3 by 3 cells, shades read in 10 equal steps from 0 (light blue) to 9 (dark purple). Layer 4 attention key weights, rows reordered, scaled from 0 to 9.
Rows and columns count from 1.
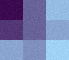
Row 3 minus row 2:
-5 -2 -2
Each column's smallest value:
2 3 0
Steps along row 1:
down down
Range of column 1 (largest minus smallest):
7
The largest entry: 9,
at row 1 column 1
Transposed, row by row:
9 7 2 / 5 5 3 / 1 2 0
